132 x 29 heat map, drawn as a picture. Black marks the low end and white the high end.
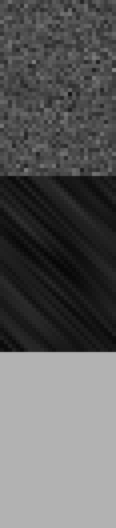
It is made of 3 by 1 panels. Panel 1,1: low, fine-grained. Panel 2,1: very low, slanting down to the right, faint in contrast. Panel 3,1: high, flat.
